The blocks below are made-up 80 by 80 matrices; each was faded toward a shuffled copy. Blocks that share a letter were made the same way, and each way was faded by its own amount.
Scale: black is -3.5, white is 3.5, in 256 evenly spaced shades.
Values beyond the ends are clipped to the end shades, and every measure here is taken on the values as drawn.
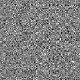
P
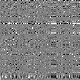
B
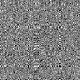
P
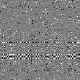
B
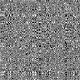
P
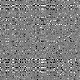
B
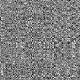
P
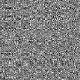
P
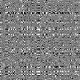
B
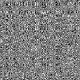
P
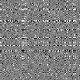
B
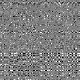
B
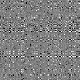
B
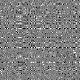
B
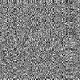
P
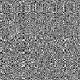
P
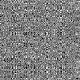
P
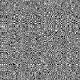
P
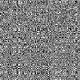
P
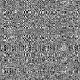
P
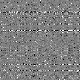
B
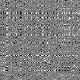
B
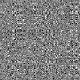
P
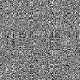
P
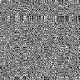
P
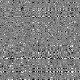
B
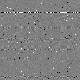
B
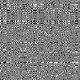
B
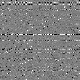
B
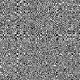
P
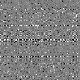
B
